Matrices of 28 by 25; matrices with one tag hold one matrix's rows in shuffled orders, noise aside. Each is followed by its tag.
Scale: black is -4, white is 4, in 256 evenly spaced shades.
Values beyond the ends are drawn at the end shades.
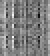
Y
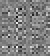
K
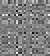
K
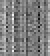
Y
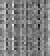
Y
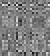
K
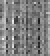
Y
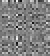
K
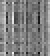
Y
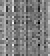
Y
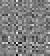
K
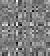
K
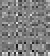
K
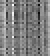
Y
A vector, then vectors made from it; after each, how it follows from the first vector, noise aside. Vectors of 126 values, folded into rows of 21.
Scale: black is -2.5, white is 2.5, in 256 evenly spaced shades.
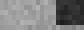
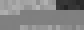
partly zeroed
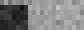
reversed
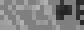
partly zeroed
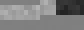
partly zeroed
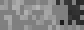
partly zeroed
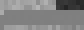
partly zeroed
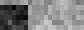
reversed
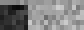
reversed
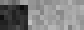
reversed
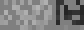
partly zeroed
